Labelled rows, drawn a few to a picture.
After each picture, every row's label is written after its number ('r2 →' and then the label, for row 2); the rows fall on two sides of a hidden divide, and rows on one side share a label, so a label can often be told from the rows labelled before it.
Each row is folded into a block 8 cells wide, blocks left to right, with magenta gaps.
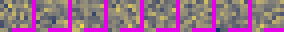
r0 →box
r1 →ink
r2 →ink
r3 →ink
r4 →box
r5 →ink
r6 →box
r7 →ink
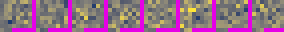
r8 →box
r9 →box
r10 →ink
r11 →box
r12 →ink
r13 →ink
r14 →ink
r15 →ink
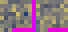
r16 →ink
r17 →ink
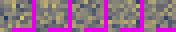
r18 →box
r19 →box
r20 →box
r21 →box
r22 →ink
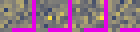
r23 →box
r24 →box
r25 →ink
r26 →box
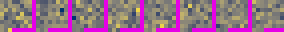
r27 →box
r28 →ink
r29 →box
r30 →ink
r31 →ink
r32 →box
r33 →box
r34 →box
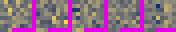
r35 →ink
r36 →box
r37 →box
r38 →box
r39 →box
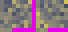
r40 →ink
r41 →ink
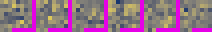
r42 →ink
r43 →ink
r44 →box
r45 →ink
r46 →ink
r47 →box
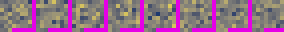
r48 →box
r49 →box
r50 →box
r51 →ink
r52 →ink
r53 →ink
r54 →box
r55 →ink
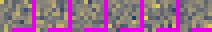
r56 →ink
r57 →ink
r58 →box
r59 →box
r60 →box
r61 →box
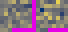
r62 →box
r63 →box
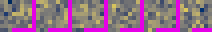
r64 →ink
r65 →box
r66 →box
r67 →box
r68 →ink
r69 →box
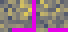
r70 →box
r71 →box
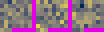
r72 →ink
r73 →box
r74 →ink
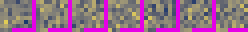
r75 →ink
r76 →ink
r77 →ink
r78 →ink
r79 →box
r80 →ink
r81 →ink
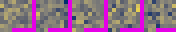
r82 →ink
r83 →box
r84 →ink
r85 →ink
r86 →ink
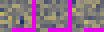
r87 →ink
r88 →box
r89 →box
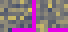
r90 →box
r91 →ink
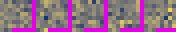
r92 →box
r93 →box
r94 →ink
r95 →ink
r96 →ink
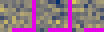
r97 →ink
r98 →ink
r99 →ink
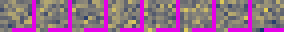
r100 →box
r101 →box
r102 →box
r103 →box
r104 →ink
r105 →ink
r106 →ink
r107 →box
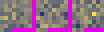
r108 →box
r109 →ink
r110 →box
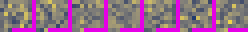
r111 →box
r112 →box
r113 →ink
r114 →ink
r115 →box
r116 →box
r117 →ink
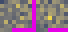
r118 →ink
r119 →box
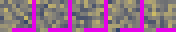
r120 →ink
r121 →ink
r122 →ink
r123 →box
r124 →box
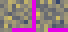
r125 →ink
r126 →ink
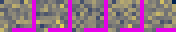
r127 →ink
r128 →ink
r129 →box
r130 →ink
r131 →box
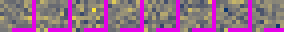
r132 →ink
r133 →box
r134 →ink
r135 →ink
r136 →box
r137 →ink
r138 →box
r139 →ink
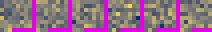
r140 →ink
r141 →ink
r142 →box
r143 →box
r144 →box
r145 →ink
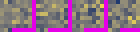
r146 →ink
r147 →box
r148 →box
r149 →ink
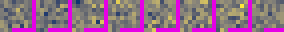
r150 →box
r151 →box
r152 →ink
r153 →box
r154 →ink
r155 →box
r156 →ink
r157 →box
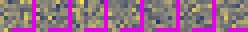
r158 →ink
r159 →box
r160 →box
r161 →ink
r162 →box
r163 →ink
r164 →ink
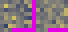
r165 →box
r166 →box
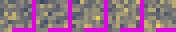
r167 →box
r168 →box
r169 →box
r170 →ink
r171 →ink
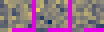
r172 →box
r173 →ink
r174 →box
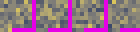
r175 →ink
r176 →box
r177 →box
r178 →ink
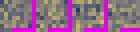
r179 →box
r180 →box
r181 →ink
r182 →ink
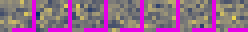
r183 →box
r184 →box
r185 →box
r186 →box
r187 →ink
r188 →box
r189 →box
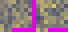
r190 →box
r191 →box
